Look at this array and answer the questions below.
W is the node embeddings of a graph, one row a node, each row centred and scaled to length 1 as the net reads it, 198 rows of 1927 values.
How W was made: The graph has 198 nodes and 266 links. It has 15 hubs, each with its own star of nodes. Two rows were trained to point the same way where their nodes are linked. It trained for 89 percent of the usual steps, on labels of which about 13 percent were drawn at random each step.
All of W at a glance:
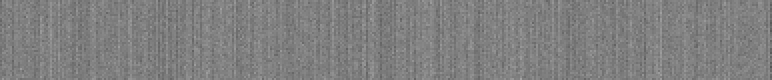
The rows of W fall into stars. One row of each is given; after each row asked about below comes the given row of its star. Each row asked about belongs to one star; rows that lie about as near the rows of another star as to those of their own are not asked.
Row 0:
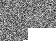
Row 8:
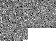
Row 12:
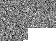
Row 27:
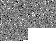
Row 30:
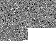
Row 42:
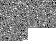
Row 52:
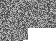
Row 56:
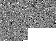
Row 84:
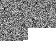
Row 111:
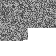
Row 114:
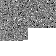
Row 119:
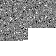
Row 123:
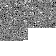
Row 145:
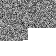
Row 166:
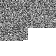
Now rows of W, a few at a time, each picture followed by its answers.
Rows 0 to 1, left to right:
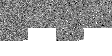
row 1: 42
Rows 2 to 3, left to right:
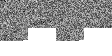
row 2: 119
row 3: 114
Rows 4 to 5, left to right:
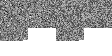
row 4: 0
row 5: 0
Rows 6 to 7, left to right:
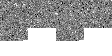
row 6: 8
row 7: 114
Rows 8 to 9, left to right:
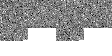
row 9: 0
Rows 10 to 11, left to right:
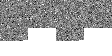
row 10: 0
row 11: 119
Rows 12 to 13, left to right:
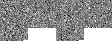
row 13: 119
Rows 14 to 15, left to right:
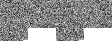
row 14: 114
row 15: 166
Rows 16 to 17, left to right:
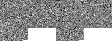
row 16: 8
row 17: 166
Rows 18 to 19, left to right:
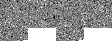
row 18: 52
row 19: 0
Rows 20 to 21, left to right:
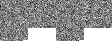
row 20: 123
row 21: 30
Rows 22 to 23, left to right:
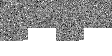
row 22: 119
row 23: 123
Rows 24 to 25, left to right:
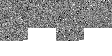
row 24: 8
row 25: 111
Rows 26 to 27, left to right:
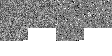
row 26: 123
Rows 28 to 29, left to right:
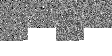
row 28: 84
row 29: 27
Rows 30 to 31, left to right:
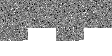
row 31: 114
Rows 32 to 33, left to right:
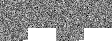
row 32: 145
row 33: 8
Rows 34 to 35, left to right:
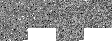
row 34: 30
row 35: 119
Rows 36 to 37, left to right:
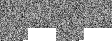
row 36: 0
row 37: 12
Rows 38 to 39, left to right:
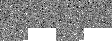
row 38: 8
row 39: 111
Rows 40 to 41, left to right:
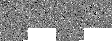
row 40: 56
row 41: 123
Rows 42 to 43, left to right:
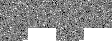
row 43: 145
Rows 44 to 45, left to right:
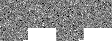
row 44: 123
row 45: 166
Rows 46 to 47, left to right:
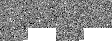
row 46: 114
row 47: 145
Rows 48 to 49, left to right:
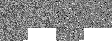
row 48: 12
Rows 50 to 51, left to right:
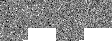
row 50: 166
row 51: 119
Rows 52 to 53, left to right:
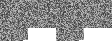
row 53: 166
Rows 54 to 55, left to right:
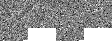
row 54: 145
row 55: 8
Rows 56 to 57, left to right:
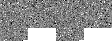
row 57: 52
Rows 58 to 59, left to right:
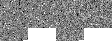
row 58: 84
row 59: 0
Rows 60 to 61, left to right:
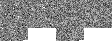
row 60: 166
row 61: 123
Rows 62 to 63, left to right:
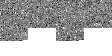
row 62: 114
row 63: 42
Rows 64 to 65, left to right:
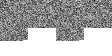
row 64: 42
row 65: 0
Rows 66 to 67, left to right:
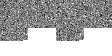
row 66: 52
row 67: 145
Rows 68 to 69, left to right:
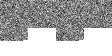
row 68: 111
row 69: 0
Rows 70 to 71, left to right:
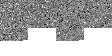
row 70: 145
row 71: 114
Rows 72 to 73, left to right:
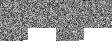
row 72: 84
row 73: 145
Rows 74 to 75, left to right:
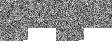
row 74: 123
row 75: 52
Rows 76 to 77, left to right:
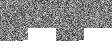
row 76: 0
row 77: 84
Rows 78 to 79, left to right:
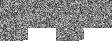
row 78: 119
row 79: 42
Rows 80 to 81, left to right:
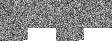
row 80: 42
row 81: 27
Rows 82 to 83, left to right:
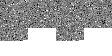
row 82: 52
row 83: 30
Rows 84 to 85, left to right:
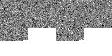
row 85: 52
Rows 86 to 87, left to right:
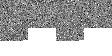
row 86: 42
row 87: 0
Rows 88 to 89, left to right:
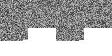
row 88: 145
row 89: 30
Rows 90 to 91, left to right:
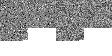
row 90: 166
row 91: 42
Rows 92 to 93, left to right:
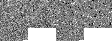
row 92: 0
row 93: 56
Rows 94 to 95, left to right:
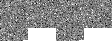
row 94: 0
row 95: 119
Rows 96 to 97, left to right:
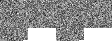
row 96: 56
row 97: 8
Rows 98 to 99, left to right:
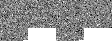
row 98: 52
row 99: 27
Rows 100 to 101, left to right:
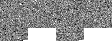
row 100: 119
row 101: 111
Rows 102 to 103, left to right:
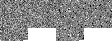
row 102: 84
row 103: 52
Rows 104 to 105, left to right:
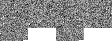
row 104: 123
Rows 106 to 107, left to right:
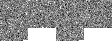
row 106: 8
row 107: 119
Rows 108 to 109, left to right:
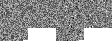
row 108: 145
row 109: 8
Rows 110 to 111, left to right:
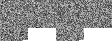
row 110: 56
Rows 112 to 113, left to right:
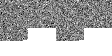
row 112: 12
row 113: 145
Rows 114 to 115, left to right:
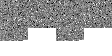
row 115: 111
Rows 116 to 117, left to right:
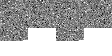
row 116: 56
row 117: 166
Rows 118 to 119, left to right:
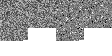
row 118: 56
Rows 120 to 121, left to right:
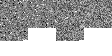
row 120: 42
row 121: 123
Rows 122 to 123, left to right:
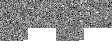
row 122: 8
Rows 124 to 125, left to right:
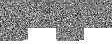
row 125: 27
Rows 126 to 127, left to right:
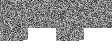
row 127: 8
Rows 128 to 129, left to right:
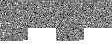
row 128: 56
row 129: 56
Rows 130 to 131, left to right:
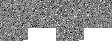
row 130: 84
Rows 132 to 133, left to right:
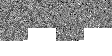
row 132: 8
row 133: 114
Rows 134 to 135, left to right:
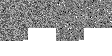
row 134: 52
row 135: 56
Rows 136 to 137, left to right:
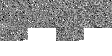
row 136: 111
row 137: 27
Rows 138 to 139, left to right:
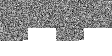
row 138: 145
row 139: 8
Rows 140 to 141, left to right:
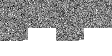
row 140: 166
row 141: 111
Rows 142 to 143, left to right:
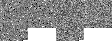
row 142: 30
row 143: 166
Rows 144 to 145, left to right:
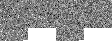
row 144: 52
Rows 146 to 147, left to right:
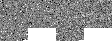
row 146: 111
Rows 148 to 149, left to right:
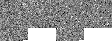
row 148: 56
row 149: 145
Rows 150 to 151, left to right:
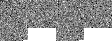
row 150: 114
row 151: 27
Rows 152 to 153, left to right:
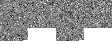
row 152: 84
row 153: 12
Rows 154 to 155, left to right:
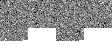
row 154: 56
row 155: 42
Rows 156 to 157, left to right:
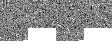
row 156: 114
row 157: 166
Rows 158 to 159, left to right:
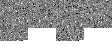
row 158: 30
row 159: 27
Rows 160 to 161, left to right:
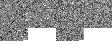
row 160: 0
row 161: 42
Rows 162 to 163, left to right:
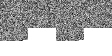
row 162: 52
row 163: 166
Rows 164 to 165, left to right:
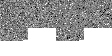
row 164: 166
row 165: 145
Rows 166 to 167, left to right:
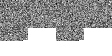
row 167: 30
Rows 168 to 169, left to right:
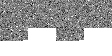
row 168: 145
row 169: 145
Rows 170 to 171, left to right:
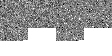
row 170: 12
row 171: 27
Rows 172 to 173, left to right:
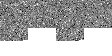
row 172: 111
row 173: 52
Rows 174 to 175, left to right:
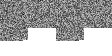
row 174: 166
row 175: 27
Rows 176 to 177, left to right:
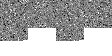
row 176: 42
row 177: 84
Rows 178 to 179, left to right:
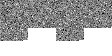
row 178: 111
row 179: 8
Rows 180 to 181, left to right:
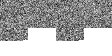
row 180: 119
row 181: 56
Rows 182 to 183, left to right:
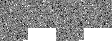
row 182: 42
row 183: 166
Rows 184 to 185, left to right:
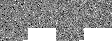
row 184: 27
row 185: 56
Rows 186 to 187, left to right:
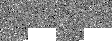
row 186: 52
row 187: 42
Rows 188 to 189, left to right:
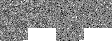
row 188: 0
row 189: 8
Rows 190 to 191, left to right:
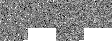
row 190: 111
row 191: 123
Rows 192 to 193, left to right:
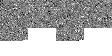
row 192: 166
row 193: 119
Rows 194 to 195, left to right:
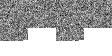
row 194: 52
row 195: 30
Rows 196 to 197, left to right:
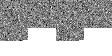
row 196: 84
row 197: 145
